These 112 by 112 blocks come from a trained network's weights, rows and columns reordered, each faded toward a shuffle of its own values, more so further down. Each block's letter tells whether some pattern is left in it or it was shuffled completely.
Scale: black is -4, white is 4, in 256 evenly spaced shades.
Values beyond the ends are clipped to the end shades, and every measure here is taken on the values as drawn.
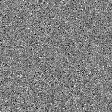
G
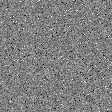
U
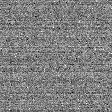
G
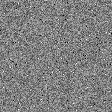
G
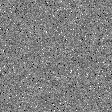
U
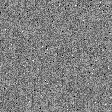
G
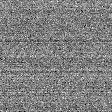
G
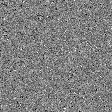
U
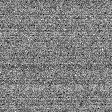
G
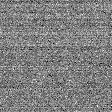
G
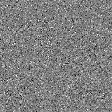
G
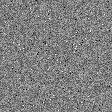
U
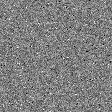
U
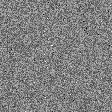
U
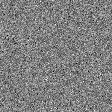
U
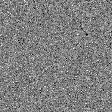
G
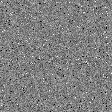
G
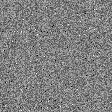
G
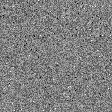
G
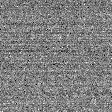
G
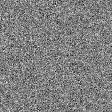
G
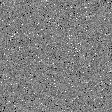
U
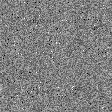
G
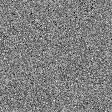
U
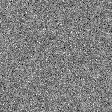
U
